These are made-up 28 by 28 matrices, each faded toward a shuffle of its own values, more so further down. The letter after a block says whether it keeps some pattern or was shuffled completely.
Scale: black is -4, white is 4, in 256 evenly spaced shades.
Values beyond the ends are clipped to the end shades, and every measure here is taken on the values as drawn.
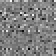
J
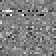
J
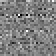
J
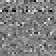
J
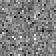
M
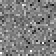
M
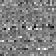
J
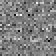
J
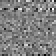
J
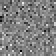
M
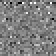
J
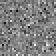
M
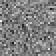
M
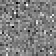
M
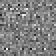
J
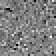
M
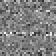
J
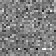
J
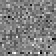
J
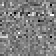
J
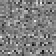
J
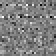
J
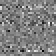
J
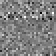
J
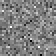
M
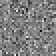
M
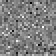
M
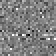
J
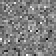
M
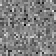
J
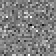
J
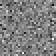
M
